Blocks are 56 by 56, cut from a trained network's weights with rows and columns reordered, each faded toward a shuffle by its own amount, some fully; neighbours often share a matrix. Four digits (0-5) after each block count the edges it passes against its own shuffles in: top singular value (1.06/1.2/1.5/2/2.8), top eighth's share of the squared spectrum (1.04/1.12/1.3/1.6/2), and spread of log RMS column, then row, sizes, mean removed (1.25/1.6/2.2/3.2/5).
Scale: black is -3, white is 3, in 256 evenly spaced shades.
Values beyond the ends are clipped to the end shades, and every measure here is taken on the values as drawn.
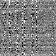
3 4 3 0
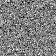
0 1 0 0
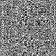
3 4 1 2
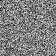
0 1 0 0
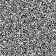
1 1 0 0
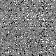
2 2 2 0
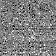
2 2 2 0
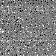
2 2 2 0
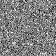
1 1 0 0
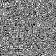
2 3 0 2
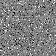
0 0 0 0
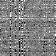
3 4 3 1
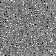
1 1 0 0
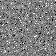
0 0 0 0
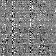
3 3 3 0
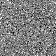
0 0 0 0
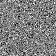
1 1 0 1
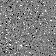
1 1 0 0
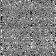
2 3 2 0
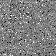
1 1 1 0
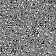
1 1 0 0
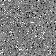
1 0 0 0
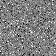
0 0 0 0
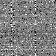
3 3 2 0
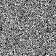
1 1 0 0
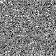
2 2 0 1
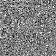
2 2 1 0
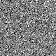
1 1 0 0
